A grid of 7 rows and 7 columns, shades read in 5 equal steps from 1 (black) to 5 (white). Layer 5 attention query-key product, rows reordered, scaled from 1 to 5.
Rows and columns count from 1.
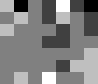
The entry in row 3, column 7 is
2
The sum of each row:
18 21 20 19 22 22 25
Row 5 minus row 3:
-1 0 0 0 1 0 2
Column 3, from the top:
3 3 3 3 3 3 3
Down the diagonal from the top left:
4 4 3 2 3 4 4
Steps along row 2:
up down down up down down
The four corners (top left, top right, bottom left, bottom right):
4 1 3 4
